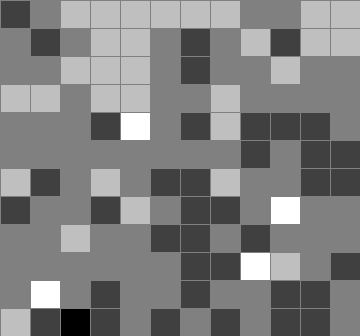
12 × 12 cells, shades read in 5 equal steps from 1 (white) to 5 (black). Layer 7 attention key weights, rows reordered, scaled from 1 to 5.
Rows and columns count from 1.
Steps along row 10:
same same same same same up same down up up up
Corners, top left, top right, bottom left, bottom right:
4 2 2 3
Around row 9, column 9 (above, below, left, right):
3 1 3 3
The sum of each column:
35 36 35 35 29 38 43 35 36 36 39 37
